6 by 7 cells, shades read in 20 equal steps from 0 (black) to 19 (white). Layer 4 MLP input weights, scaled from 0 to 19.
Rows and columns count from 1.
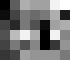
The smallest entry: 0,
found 3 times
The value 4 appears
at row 5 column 6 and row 6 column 1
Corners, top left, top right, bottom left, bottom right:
0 19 4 9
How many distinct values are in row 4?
6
